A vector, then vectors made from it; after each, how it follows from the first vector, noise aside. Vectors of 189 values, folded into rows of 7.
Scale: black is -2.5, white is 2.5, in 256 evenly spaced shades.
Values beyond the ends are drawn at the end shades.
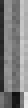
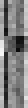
wrapped around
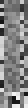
sign-scrambled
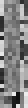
sign-scrambled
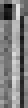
wrapped around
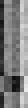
wrapped around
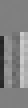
partly zeroed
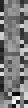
sign-scrambled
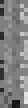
partly zeroed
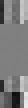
partly zeroed
